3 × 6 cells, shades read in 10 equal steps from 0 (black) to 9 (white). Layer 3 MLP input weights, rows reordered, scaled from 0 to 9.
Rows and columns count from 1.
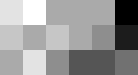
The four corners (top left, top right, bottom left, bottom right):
8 0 6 4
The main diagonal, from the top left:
8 6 5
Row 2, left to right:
7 6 7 6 5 1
